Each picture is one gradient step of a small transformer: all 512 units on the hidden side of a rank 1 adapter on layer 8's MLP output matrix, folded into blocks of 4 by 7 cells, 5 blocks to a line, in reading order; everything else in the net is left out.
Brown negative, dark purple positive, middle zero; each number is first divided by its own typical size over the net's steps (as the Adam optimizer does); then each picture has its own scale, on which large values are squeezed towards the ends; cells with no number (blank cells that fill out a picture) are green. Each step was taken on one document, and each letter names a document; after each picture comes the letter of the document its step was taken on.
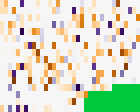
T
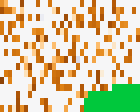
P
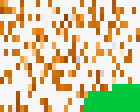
P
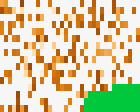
P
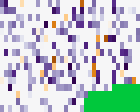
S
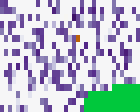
S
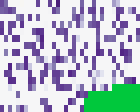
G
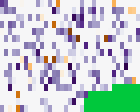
S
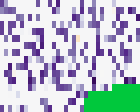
G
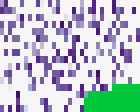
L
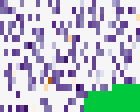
T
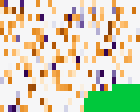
P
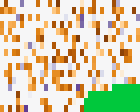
S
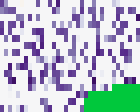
G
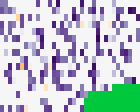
G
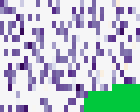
T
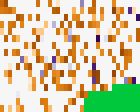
S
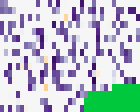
G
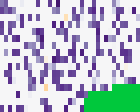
S
